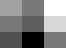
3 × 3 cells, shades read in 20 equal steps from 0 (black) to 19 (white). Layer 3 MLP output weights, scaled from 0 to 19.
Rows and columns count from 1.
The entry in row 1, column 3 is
19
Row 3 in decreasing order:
9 6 0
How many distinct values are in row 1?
3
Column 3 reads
19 16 9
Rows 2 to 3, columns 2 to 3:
7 16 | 0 9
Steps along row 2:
down up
